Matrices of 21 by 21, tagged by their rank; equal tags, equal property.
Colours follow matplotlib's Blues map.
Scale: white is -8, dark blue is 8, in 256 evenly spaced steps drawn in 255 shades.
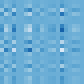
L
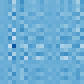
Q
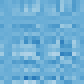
Q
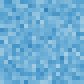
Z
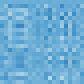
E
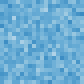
Z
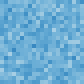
Z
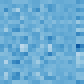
E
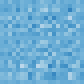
E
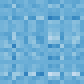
Q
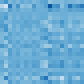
Q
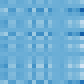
L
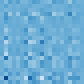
Q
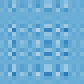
L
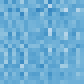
E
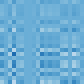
L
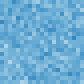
Z
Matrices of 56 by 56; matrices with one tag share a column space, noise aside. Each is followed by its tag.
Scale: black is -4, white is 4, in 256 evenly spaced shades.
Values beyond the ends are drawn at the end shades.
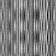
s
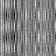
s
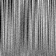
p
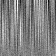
p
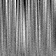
p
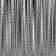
p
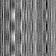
s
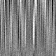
p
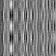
s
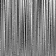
p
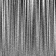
p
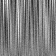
p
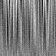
p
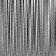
p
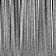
p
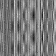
s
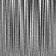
p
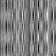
s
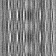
s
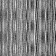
s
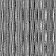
s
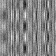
s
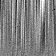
p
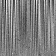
p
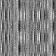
s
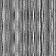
s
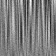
p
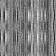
s
